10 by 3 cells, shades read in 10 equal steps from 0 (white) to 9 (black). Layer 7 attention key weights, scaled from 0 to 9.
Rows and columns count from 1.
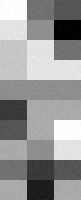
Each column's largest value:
7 8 9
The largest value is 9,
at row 2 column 3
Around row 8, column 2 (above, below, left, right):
3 7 3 1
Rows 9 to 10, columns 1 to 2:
5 7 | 3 8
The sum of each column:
33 40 38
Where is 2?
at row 3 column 1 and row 4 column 1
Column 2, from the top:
5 4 1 1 4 3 3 4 7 8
